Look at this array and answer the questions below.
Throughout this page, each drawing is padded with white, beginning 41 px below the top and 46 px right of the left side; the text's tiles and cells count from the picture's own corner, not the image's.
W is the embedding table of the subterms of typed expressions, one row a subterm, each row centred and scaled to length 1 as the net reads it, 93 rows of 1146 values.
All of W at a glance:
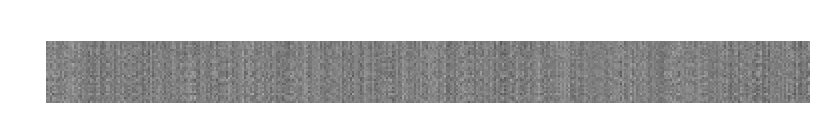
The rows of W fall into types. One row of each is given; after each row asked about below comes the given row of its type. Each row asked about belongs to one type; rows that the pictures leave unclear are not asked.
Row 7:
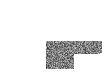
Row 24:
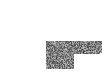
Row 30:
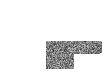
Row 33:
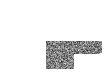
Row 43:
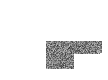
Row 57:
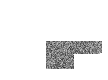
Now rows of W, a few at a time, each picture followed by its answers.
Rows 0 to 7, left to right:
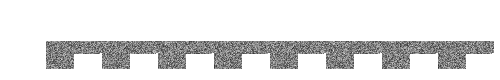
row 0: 24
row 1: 43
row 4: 43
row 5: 24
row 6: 7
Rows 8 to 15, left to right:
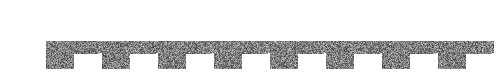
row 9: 7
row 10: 57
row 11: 57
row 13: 30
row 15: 57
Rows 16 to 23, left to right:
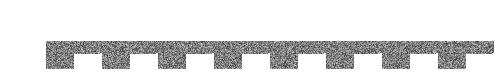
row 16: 7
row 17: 30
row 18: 57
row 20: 43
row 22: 43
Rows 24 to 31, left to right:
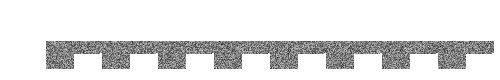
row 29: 43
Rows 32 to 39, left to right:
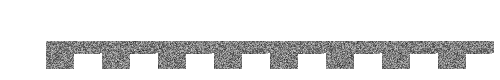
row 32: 7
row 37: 57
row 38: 33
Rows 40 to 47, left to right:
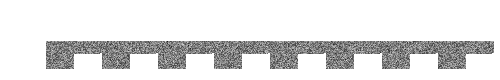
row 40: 7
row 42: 30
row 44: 7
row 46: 30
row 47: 7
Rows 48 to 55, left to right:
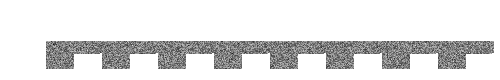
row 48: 30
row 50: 30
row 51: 33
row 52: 7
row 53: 7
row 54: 57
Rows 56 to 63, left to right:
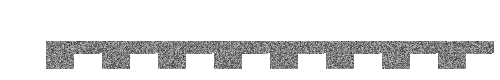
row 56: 33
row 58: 43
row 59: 57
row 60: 7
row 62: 30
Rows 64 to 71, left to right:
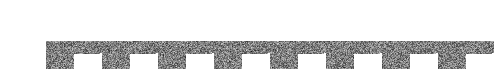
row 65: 30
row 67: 33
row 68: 24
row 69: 57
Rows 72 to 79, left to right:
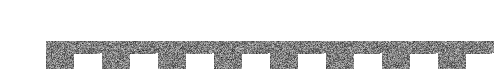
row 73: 33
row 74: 43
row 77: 7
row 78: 30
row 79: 24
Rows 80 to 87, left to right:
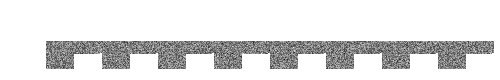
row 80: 57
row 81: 24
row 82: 33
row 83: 43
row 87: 7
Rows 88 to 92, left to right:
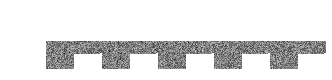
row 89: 43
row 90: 57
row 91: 43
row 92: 30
